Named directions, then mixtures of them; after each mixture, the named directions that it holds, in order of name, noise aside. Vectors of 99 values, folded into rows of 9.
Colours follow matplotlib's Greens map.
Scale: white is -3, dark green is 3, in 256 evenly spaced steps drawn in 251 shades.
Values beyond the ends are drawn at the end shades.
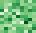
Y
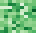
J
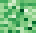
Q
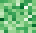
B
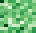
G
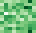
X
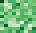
G, Y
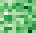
X, Y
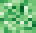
B, Q, Y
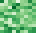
G, J, X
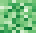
J, Q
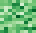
J, Y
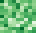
G, Q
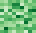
J, Y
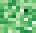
Q
